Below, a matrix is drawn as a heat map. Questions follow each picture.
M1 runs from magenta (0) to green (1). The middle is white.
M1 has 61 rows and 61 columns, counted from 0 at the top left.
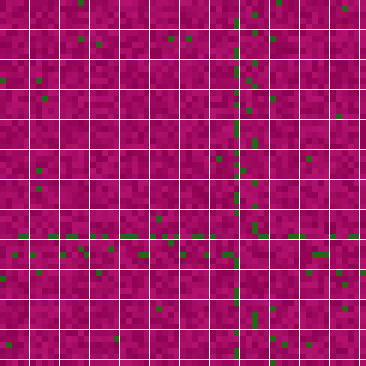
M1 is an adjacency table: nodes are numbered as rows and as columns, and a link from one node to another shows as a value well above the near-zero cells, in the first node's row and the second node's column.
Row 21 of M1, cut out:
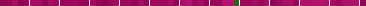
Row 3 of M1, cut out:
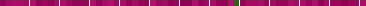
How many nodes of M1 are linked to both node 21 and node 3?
1
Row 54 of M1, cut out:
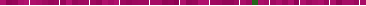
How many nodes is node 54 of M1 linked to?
1
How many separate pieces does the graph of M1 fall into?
3
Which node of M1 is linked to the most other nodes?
node 39
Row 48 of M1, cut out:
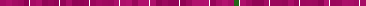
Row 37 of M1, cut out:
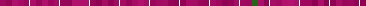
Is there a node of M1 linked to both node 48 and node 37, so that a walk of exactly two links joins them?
no
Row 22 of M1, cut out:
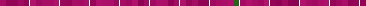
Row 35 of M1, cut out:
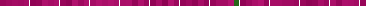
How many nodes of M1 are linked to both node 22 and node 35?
1
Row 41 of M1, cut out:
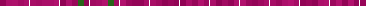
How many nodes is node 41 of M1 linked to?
2
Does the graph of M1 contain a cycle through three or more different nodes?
no
